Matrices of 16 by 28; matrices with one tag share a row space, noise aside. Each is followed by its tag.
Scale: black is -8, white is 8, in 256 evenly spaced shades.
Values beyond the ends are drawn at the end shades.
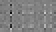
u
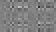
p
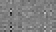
u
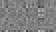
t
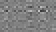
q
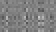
t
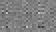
t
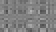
q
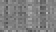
q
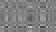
q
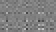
t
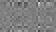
p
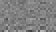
q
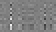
u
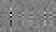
u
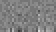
p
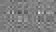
p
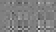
p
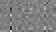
u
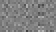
t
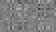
p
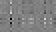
u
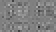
p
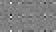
u
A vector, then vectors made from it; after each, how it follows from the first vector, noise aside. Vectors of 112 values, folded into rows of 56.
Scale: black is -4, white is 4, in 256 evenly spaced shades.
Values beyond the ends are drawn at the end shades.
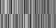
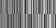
reversed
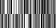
scaled up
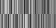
copied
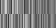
copied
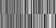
reversed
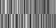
copied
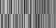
copied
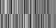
copied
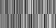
reversed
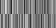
copied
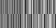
reversed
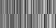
reversed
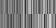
reversed
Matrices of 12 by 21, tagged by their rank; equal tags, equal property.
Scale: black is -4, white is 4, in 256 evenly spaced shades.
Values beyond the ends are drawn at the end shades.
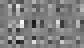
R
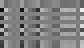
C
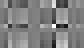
C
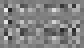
R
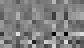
R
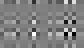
C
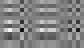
C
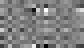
R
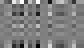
C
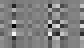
C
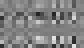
R
